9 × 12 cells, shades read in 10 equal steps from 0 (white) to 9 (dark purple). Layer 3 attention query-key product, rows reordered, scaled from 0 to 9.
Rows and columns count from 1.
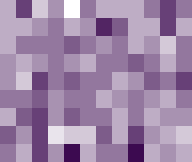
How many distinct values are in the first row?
6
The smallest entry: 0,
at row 1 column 5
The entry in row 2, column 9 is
3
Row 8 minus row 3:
3 -1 2 -4 -4 -3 2 -2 4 0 1 -3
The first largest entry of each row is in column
2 7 5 9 3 3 3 3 5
